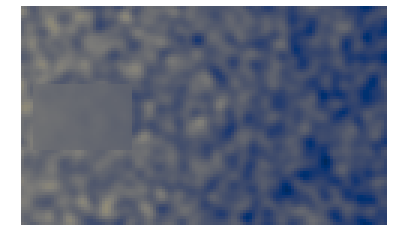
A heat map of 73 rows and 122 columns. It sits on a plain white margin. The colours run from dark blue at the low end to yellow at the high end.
Calmest part: middle left. Grain: blotchy. Average level on the scale: 30%. Stripes: none. Odd patch: calmer, in the middle left. Slope: up to the left. Odd rows or columns: none.
